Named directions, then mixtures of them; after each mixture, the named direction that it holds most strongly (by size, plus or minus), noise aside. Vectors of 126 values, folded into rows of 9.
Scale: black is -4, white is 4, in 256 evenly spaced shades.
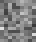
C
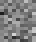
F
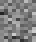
F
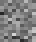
F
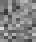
C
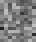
C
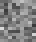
C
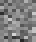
F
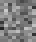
C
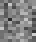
C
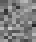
C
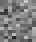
F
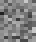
F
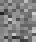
F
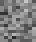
F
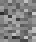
F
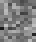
C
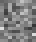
C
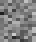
F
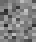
C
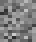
F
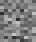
F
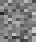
F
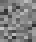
C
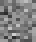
F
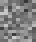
F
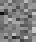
F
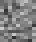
C
